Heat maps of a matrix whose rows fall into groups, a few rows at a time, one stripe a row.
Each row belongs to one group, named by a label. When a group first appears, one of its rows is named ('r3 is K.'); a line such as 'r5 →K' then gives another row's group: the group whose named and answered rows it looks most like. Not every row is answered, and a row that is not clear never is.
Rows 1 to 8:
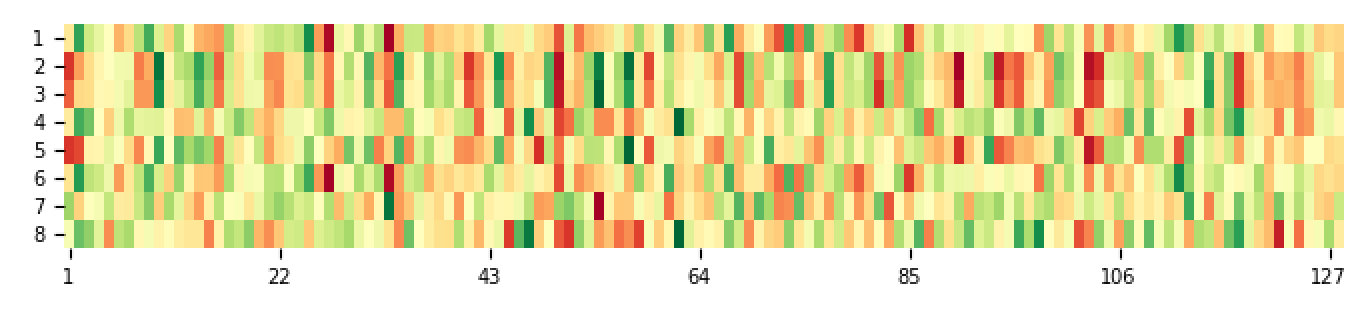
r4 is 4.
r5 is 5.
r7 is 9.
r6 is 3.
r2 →5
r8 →4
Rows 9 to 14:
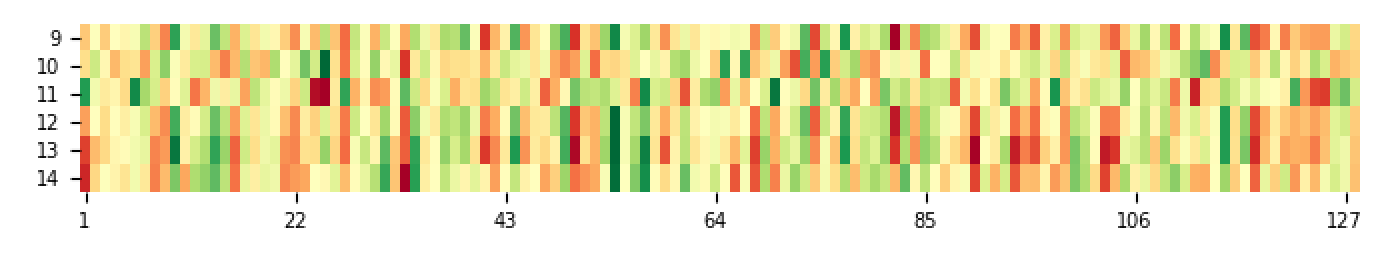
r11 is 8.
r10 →3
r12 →5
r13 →5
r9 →5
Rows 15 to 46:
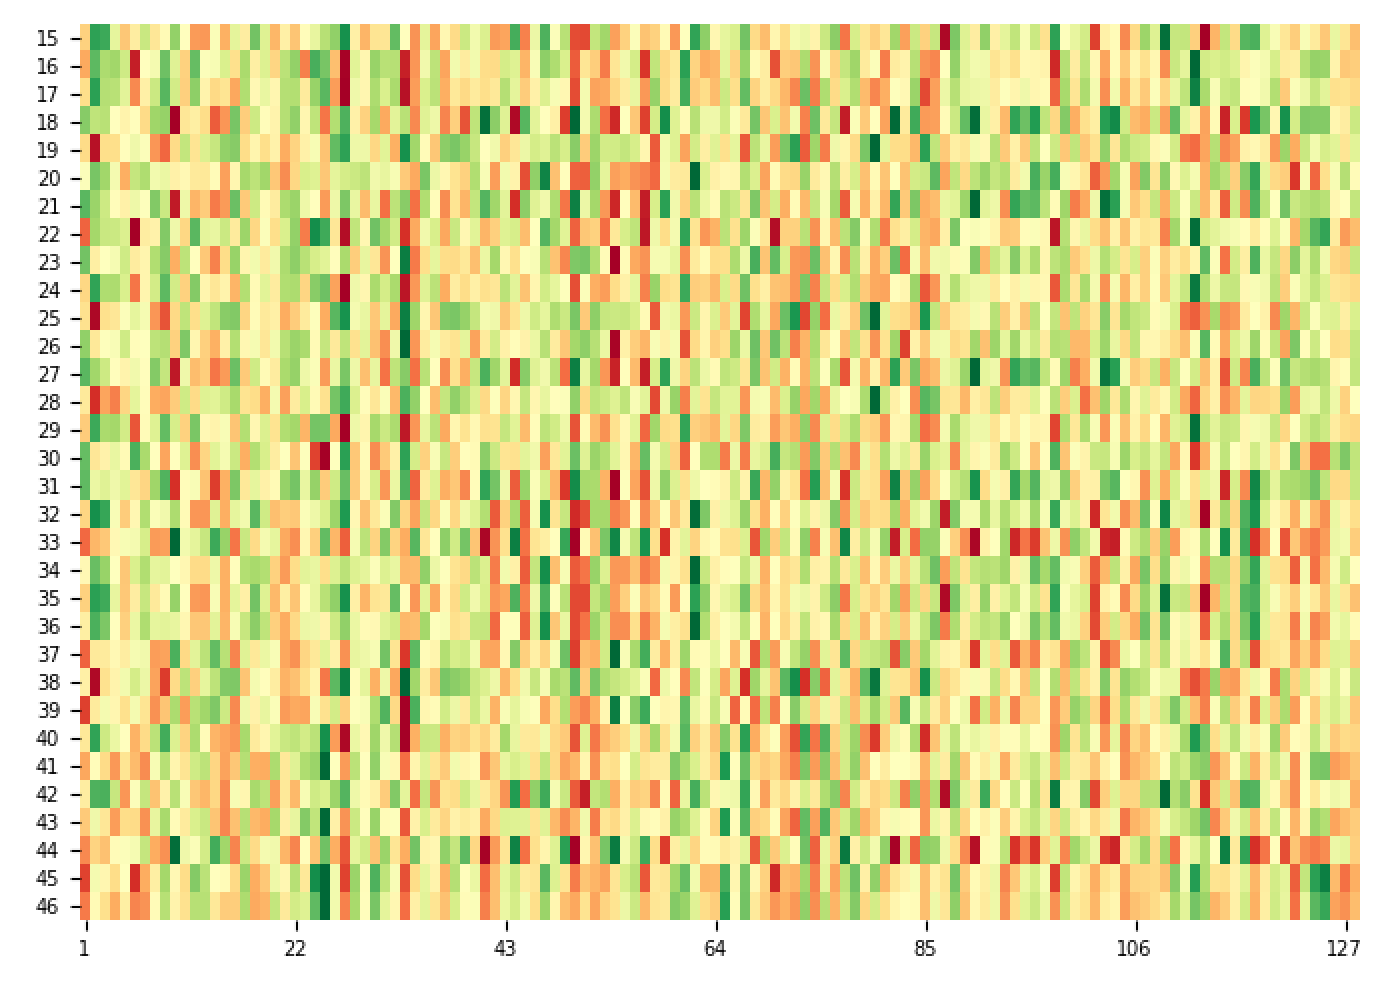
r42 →4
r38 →8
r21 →9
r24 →3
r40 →3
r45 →3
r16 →3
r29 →3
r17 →3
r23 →9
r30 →8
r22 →3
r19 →8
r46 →3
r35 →4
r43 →3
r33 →5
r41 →3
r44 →5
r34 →4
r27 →9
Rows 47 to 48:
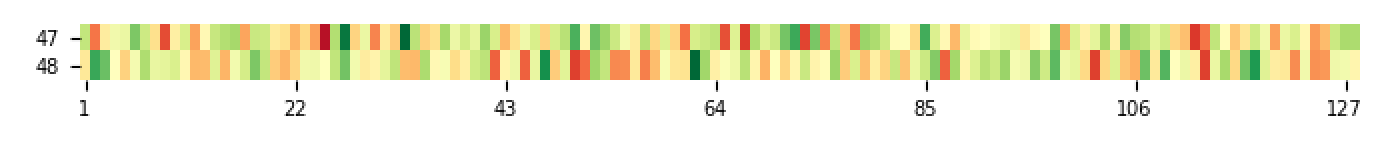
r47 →8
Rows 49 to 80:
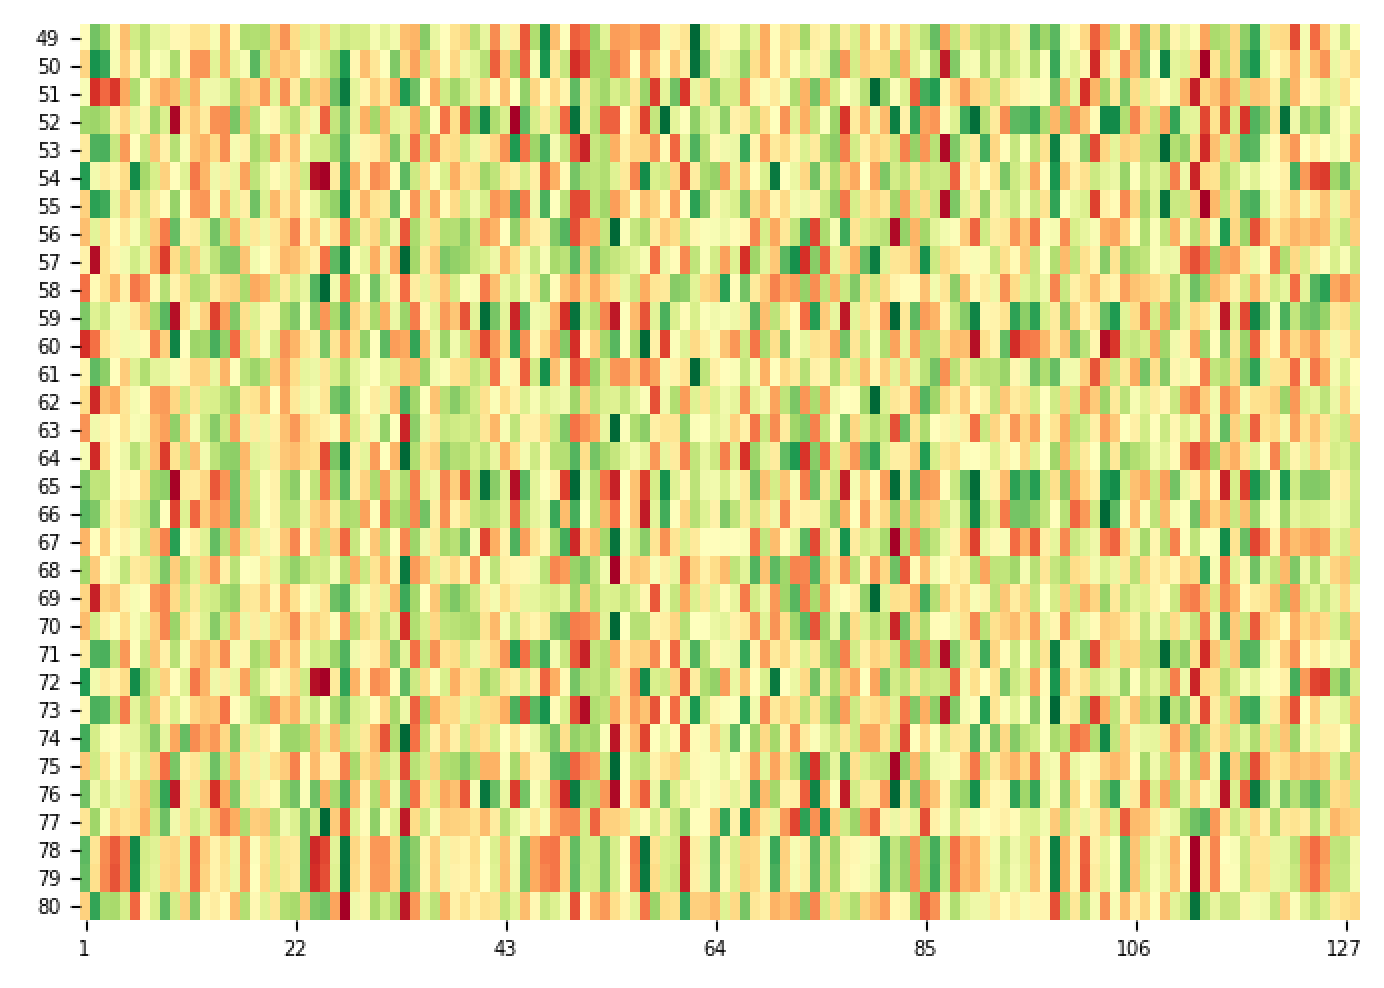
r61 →4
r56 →5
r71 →4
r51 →8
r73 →4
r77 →3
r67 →5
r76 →9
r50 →4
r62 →8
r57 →8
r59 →9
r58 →3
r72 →8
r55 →4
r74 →9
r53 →4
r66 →9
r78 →8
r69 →8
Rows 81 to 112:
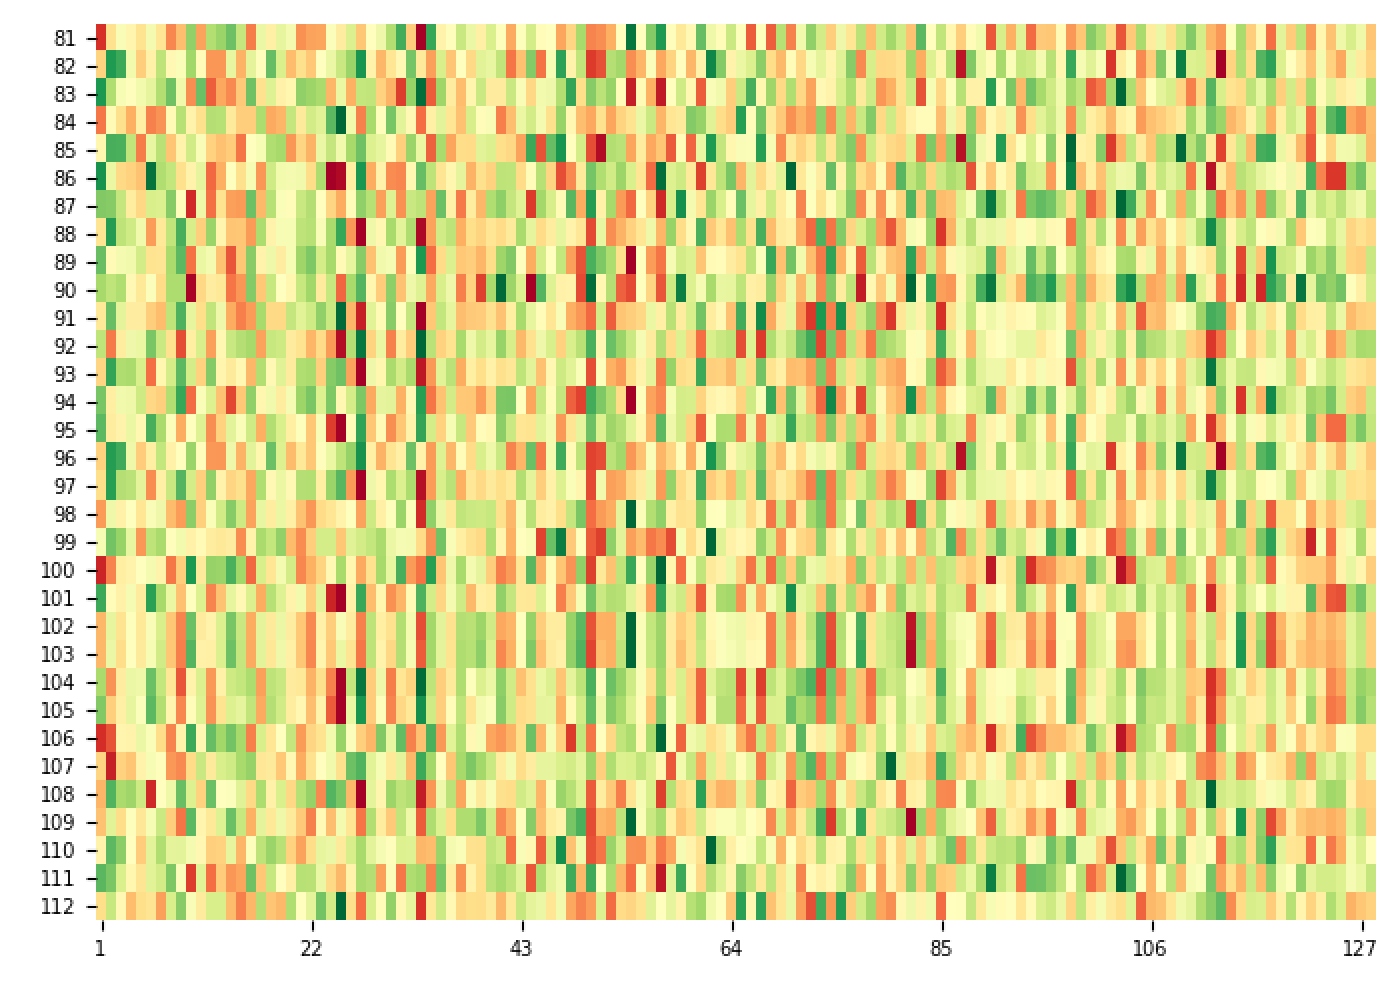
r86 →8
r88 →3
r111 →9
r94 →9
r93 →3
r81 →5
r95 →8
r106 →5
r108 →3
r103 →5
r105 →8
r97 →3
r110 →4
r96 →4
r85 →4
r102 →5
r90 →9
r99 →4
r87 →9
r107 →8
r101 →8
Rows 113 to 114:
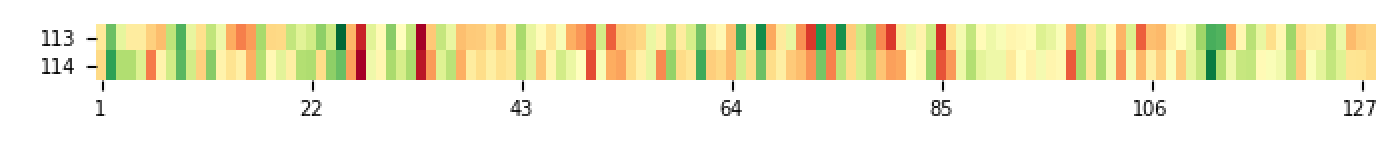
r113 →3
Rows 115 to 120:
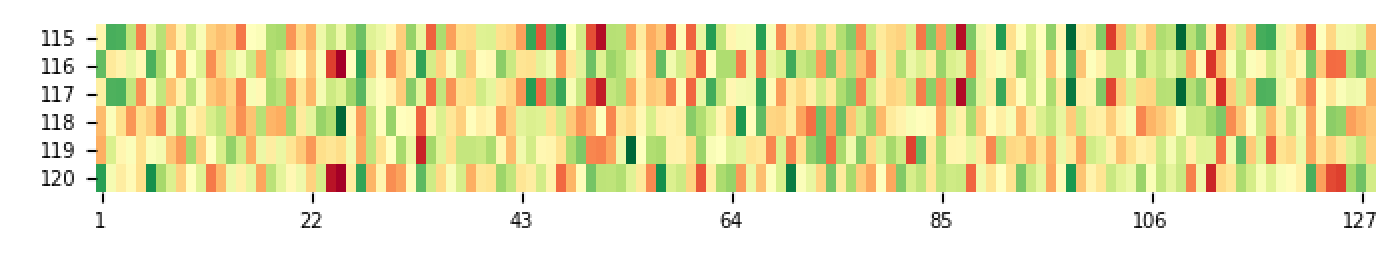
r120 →8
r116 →8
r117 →4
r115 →4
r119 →5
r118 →3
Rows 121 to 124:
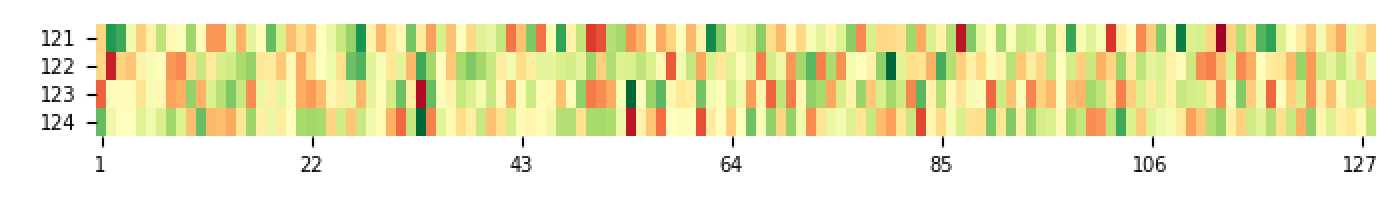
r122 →8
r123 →5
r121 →4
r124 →9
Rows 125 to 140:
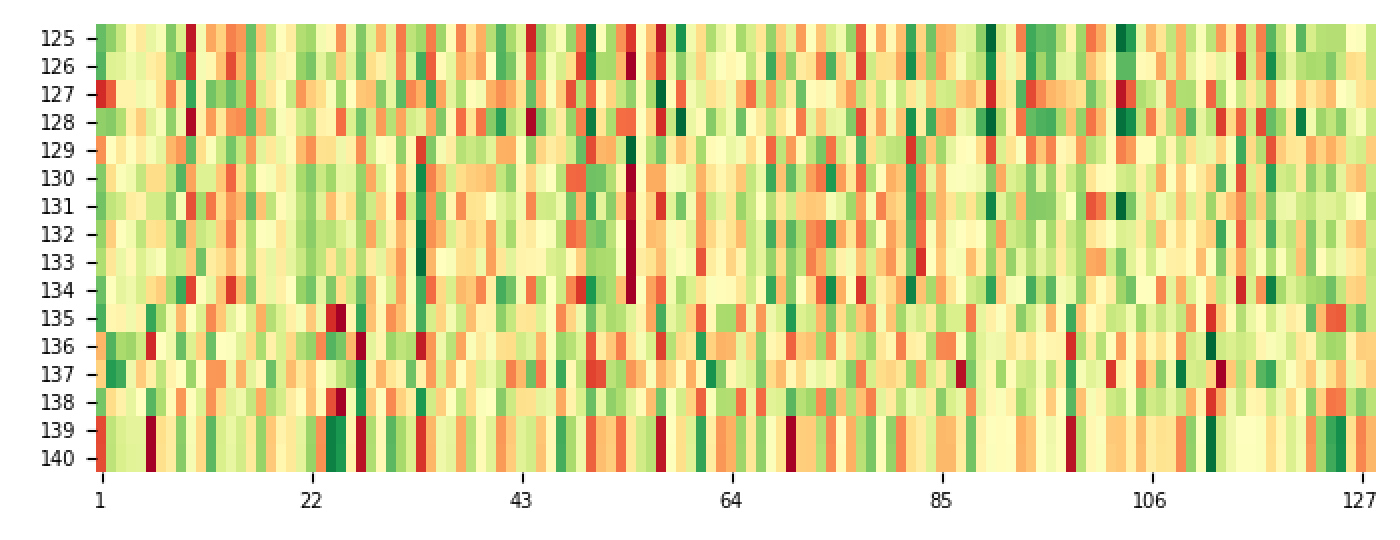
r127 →5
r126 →9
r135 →8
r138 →8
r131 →9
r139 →3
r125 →9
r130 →9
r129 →5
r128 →9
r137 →4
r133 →9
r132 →9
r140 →3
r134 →9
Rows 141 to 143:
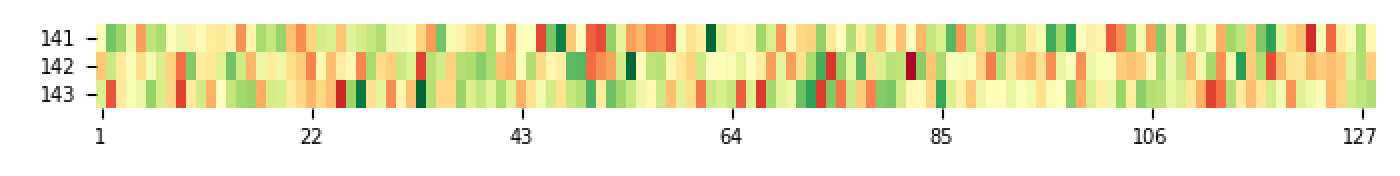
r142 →5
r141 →4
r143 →8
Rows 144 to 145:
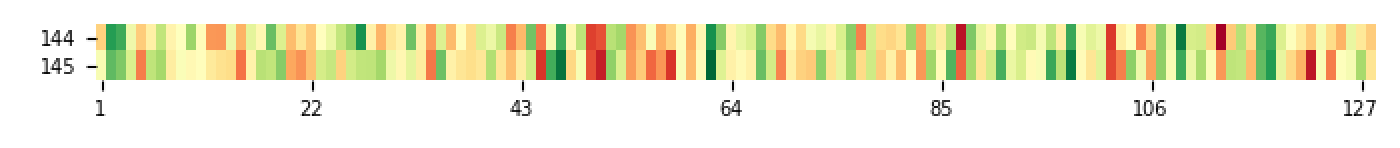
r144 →4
